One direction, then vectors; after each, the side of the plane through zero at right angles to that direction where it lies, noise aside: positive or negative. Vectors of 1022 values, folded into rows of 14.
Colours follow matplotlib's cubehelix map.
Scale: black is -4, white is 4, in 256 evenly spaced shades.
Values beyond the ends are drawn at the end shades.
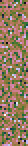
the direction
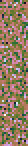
positive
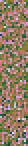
negative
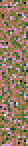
positive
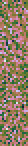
positive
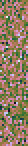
positive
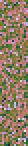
negative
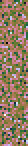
positive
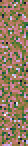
positive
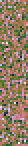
negative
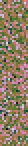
negative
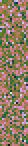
negative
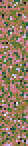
positive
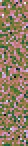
negative
